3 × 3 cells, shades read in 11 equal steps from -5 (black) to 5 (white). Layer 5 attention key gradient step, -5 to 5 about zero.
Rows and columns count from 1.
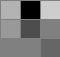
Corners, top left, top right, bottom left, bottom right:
2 3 0 -1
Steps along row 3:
same down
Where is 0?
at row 2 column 3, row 3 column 1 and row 3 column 2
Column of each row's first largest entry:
3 1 1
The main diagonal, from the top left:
2 -2 -1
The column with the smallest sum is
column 2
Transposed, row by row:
2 1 0 | -5 -2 0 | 3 0 -1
